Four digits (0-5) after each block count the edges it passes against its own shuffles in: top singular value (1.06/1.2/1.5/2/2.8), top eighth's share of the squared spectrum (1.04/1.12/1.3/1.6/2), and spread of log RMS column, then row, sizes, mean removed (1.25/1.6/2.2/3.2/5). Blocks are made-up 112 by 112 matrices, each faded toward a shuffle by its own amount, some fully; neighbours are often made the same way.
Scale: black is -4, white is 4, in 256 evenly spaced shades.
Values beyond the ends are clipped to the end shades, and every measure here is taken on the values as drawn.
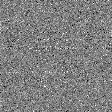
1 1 0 2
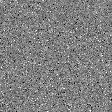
0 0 0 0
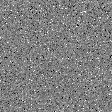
0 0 0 0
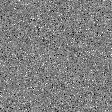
0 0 0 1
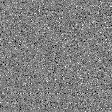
1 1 0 2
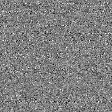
1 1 0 3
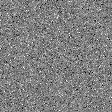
0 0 0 0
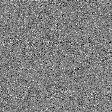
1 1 0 2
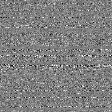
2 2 0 4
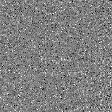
3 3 2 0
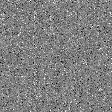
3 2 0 0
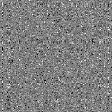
4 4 3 2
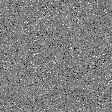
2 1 0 0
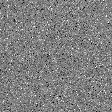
0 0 0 0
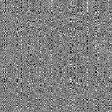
4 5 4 3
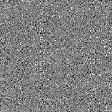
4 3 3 1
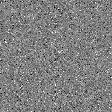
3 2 1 0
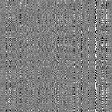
5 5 4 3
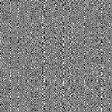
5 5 4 3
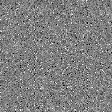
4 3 2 1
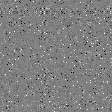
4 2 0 1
